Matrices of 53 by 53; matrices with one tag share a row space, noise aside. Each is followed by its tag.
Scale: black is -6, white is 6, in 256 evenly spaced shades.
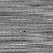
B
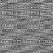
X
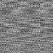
X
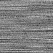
B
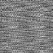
X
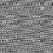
X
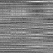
B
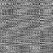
X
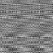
X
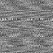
X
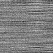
B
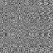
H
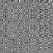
H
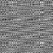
X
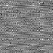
X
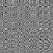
H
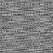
X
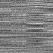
B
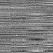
B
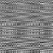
X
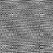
X
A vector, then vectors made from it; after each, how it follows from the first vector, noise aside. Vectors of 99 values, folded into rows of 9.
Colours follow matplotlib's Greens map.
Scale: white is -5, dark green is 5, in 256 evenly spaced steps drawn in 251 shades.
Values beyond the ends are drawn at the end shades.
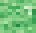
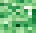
scaled up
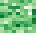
scaled up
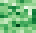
scaled up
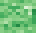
copied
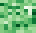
scaled up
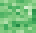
copied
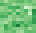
copied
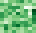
scaled up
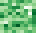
scaled up
